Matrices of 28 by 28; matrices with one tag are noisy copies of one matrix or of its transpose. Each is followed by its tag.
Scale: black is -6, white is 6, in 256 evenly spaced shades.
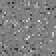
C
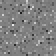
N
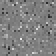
C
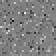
N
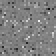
C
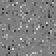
C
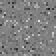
C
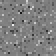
N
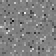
N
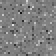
N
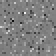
N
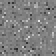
C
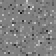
N
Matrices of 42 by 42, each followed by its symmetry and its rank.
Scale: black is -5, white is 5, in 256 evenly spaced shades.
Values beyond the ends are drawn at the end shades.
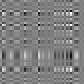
neither, rank one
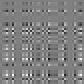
neither, rank one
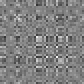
symmetric, rank three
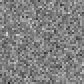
neither, full rank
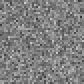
neither, full rank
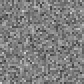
neither, full rank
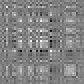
symmetric, rank three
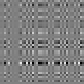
neither, rank one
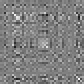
symmetric, rank three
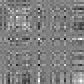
symmetric, rank three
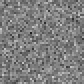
neither, full rank
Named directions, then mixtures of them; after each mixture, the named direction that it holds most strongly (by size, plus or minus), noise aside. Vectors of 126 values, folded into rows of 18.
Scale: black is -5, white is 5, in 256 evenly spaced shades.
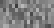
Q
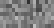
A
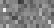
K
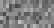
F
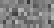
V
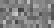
V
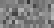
V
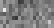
K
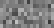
V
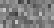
V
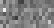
K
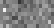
K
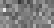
K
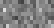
K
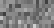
F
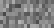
F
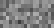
F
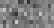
V
